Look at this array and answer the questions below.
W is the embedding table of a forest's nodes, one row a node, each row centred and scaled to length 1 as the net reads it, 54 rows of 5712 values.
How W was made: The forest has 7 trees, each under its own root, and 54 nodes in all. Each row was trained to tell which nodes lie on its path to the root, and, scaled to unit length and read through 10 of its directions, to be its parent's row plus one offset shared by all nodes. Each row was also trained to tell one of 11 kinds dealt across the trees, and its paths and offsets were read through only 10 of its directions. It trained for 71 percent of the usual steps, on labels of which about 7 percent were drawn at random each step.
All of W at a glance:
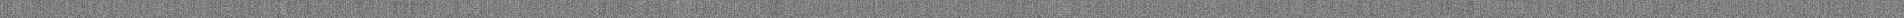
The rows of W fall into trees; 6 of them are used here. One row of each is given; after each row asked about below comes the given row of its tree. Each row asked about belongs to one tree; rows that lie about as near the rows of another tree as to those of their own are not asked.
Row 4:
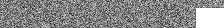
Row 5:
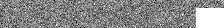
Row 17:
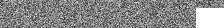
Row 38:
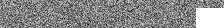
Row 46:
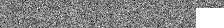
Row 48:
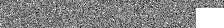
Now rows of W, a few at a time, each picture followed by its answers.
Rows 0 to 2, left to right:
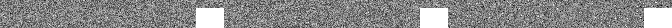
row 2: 46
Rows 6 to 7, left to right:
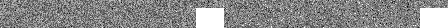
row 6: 4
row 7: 4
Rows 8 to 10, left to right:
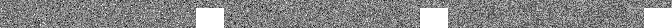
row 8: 46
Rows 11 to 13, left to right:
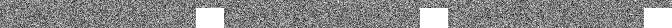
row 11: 5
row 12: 5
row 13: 5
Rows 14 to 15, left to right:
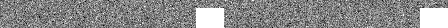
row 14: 5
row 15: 48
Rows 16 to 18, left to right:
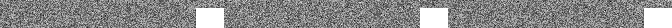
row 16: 4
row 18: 4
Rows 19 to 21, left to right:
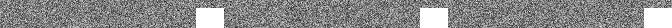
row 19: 48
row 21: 4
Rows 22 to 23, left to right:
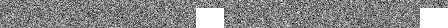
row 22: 5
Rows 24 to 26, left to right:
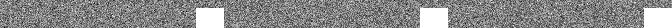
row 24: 46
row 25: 17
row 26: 38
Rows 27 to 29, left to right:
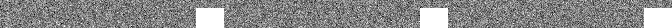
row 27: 5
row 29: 5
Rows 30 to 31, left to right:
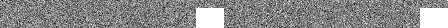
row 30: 5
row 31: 4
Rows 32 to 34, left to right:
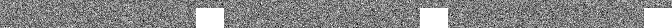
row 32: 48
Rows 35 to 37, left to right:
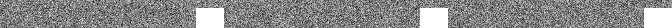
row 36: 5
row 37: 4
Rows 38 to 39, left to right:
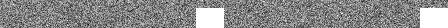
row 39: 17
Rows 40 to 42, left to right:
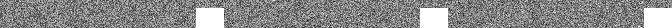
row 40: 5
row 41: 38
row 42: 4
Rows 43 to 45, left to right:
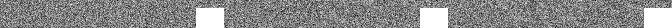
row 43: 17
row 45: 4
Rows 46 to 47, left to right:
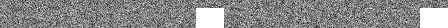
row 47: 46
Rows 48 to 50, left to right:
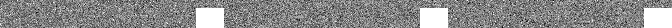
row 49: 4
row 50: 38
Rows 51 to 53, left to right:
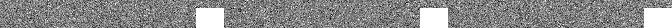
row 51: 48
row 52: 46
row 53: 38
